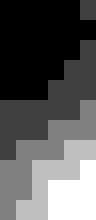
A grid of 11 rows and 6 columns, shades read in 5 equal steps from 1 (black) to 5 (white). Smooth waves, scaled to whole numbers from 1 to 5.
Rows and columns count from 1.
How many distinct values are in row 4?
2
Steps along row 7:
same same up same same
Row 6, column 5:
2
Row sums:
7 6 7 8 9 13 15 19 23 25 26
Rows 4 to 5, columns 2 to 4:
1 1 1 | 1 1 2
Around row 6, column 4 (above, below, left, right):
2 3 2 2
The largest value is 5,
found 7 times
